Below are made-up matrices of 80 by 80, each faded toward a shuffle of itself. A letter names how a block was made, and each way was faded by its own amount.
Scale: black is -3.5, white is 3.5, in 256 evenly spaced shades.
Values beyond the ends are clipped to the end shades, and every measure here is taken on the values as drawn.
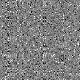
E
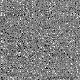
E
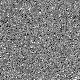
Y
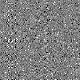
E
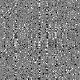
E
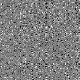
E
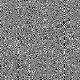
E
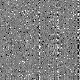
E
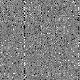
E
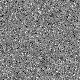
Y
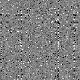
E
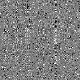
E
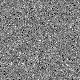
Y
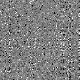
E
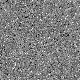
Y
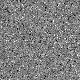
Y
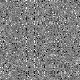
E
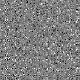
E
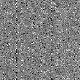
E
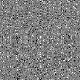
E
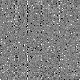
E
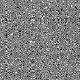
E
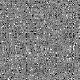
E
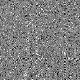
E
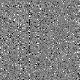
E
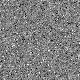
Y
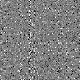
E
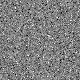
Y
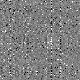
E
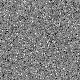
Y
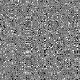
E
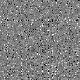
E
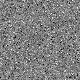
Y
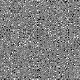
E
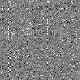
E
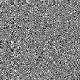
E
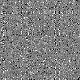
E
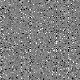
E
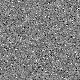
Y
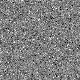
Y
